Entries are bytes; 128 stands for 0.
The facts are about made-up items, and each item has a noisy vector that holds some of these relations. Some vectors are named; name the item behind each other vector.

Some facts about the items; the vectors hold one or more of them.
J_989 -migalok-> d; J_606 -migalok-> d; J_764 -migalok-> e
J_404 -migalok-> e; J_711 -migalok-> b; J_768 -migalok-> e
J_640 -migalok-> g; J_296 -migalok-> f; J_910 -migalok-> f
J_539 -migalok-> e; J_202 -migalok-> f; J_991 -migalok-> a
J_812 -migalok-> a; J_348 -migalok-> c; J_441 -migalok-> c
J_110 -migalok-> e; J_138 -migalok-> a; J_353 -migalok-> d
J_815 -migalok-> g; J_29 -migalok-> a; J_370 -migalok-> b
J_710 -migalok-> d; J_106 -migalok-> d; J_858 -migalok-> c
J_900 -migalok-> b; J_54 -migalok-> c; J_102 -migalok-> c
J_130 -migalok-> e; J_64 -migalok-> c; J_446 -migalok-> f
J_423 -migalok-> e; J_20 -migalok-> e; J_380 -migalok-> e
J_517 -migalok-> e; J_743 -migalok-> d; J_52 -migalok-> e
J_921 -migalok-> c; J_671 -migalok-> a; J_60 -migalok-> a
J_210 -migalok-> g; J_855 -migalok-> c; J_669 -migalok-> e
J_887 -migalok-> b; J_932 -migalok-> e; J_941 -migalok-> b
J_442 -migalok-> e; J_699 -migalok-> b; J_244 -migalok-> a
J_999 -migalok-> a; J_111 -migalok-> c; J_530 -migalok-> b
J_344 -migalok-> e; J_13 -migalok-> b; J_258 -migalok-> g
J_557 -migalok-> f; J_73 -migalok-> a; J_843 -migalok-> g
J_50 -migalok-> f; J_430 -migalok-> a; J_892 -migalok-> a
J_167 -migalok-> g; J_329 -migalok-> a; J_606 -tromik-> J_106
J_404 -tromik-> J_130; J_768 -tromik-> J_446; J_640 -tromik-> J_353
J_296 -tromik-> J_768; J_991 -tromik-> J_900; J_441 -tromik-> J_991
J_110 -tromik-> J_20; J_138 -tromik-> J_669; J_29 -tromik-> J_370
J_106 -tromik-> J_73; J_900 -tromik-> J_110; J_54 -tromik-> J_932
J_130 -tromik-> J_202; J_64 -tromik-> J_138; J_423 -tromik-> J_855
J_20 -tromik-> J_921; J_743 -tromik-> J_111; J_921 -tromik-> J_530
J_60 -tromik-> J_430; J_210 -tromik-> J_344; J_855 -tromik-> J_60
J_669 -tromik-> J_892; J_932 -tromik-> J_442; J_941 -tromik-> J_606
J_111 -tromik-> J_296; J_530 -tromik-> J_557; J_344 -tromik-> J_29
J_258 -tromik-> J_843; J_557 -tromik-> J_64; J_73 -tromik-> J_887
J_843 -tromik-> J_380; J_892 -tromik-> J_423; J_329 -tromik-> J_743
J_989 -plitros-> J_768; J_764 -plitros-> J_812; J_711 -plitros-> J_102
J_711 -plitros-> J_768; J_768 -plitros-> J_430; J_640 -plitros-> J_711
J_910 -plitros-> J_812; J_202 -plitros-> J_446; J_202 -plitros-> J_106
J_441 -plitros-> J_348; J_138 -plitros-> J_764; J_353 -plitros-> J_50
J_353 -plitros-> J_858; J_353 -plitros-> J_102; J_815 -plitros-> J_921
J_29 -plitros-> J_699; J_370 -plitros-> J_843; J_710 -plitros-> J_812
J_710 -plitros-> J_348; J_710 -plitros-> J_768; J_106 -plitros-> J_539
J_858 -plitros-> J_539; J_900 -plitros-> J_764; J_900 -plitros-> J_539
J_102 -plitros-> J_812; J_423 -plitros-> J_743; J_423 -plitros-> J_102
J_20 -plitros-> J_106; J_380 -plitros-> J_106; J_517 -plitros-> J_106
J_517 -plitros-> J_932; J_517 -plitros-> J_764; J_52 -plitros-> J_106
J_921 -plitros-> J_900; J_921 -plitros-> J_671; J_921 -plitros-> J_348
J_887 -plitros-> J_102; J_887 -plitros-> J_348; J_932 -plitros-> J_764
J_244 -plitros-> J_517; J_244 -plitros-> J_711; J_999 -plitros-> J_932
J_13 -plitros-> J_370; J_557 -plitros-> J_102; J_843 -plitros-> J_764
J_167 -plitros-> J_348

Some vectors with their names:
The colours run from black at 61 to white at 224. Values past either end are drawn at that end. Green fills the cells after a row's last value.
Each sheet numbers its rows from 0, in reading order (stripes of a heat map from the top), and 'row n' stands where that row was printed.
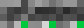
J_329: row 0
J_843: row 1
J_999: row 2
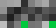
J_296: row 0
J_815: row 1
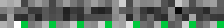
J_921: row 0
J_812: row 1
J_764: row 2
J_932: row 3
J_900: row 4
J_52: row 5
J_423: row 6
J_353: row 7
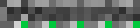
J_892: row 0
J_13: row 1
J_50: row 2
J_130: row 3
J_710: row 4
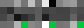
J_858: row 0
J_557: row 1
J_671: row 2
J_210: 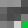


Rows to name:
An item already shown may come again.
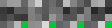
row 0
J_353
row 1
J_991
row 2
J_60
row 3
J_892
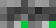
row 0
J_329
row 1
J_999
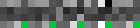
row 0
J_910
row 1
J_446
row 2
J_892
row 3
J_64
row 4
J_29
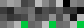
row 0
J_102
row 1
J_60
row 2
J_106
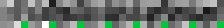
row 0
J_991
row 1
J_530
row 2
J_102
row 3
J_348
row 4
J_887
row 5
J_743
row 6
J_370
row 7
J_768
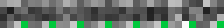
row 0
J_711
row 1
J_539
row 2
J_441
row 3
J_910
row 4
J_710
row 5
J_764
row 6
J_20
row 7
J_855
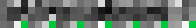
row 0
J_669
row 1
J_606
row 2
J_430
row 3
J_138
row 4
J_999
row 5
J_517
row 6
J_110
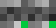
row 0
J_640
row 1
J_167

